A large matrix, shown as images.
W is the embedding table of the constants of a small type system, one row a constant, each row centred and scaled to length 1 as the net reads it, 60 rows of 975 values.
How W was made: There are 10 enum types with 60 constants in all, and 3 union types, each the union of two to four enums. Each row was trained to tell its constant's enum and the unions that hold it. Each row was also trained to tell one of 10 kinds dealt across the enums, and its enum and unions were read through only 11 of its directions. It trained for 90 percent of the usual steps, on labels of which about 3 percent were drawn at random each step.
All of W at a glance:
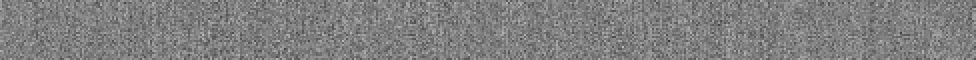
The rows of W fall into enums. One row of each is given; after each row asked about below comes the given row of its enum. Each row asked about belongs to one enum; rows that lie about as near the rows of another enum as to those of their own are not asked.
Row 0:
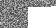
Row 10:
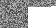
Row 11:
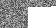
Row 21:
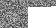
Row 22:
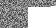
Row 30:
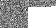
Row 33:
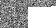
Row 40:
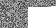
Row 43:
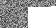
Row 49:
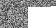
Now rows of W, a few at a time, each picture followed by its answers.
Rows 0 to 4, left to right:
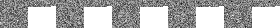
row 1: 22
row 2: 49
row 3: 21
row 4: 33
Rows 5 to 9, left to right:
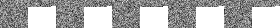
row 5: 10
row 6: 0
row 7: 21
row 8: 43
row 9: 33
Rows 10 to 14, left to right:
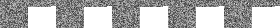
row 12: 21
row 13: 43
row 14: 40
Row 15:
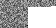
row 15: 43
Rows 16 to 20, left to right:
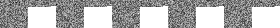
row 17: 40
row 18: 21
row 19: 11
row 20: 22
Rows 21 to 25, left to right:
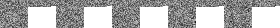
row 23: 22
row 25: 21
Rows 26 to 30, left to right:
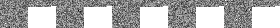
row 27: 0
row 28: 10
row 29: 49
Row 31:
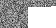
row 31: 49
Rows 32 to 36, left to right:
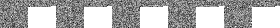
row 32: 33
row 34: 30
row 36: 21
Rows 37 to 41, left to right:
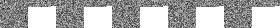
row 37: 33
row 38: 0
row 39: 30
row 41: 11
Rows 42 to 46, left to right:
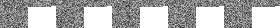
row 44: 43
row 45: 10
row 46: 40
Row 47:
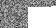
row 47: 0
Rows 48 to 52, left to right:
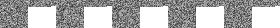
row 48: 10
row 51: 33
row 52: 30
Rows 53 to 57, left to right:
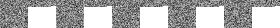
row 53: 11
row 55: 10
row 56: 10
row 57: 33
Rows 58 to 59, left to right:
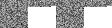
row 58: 0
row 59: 0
